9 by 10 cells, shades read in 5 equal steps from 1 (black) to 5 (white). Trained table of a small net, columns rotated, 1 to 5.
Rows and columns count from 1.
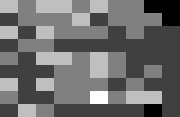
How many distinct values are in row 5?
3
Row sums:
30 27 28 22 29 26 28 31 22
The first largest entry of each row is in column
1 5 1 2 3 6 1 6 2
